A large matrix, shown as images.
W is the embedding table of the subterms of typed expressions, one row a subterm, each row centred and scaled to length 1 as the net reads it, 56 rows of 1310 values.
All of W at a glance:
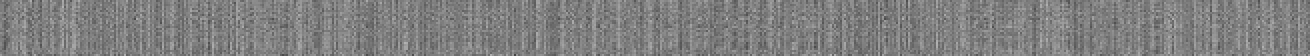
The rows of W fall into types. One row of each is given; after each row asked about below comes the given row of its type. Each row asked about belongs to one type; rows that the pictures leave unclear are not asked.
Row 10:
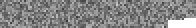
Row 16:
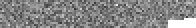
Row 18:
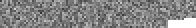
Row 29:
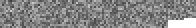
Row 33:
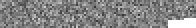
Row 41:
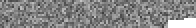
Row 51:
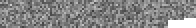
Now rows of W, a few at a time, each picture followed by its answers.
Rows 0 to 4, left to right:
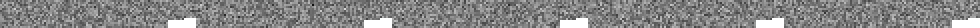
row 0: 10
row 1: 29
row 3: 16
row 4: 18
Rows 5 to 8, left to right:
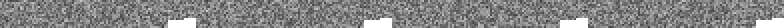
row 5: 41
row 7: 10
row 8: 51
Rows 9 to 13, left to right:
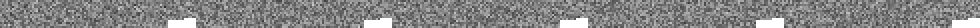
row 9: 29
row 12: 33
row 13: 18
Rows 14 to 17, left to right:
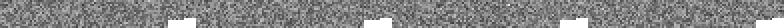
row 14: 51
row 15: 29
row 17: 10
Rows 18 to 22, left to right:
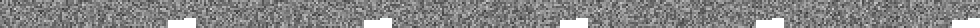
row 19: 18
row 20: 51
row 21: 29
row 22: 16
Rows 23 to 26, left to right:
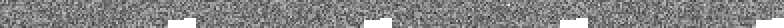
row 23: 18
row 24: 41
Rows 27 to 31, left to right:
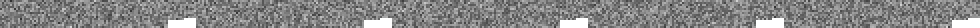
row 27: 41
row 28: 18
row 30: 51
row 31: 10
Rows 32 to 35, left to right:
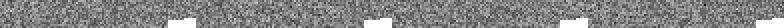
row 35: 29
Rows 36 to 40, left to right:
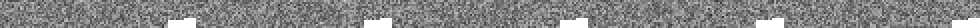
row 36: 41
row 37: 51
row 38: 18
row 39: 41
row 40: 10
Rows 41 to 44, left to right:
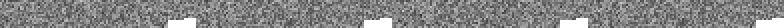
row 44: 29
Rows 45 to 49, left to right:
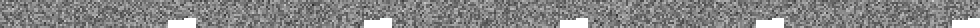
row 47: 29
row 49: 51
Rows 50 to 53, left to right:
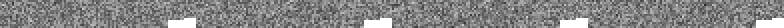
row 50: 41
